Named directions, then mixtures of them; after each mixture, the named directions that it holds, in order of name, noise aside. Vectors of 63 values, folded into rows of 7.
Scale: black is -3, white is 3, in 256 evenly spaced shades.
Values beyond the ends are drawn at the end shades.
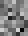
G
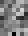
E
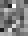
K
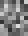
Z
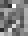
K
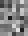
E, G, K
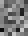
E, G, K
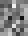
G, K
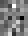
E, G, K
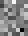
G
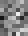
E, G, Z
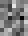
G, K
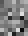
E, G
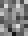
E, G, Z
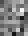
E, G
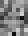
E, G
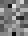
E, K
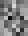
G, K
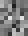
E, G, K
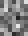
E, G, Z
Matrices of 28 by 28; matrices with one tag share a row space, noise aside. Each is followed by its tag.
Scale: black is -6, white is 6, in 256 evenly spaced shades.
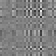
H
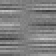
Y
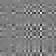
H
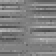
Y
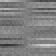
Y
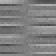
Y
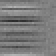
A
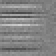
A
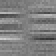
Y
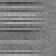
A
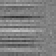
A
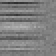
A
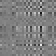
H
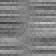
Y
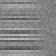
A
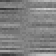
Y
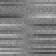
Y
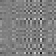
H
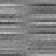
Y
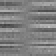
Y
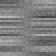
Y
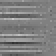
A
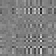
H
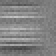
A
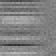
A
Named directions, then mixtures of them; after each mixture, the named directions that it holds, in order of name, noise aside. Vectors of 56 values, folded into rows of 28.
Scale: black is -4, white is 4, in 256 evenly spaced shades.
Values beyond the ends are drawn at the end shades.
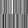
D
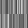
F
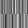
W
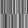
W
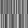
F, W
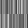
F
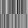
D, F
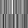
D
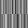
W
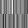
D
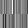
D, W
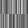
D, F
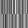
W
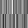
D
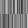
F, W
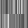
F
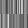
F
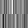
D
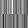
D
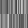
F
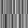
W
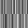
W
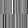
D, W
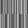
F, W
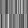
F
